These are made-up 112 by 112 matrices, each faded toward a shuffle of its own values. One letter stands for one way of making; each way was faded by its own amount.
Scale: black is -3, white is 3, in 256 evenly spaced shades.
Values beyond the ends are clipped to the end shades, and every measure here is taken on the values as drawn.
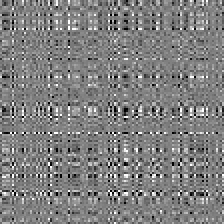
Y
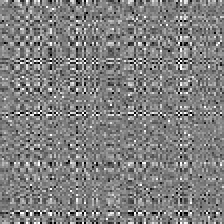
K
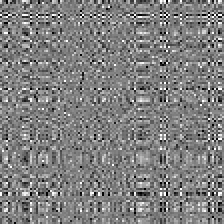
K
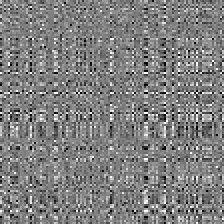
K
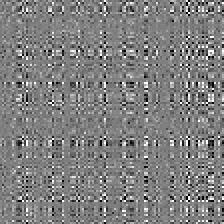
Y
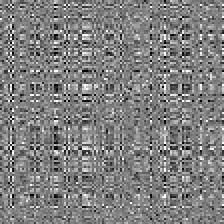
K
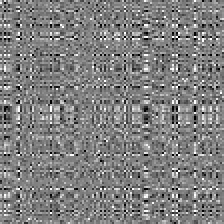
K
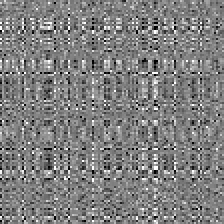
K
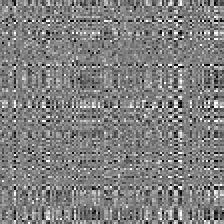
K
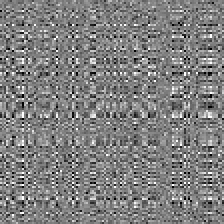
K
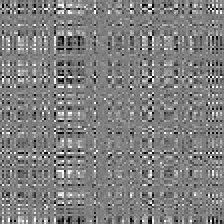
Y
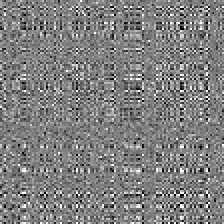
K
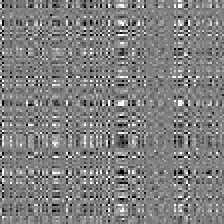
Y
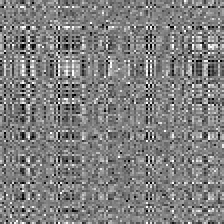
K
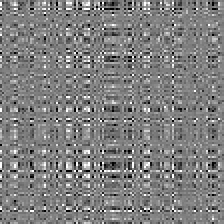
Y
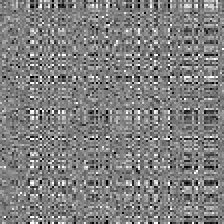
K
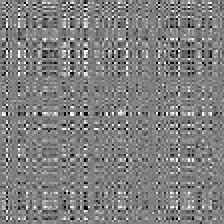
Y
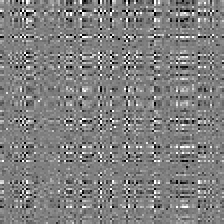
Y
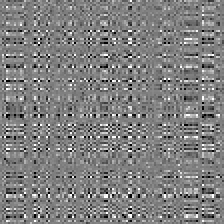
Y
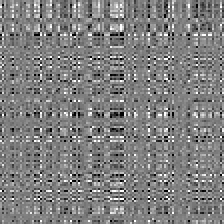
Y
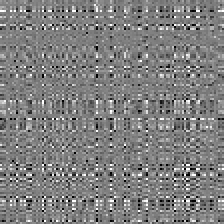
Y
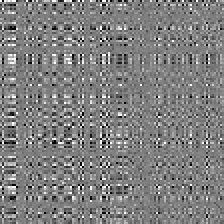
Y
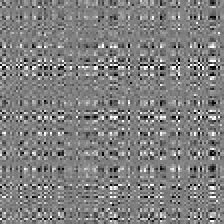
Y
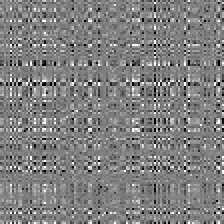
Y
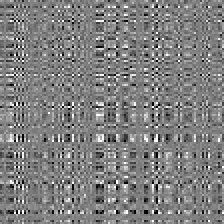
Y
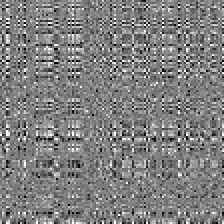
K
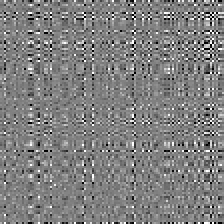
Y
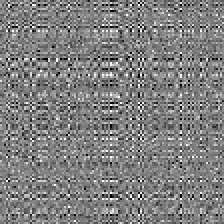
K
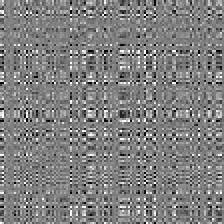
Y
